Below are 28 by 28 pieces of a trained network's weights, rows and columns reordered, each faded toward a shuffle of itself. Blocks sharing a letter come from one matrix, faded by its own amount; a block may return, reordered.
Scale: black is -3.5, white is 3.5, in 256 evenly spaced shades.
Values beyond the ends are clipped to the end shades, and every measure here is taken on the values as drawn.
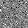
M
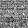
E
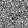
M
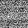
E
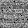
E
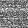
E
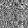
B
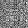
B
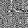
B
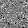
M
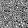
M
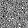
M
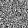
M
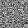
B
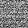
E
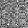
B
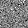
M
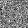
M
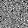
M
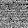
E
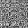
B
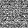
E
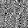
B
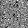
M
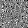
M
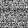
E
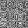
B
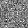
B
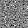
B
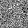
M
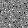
M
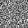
B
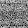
E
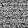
E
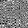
B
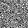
M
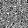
M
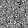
M
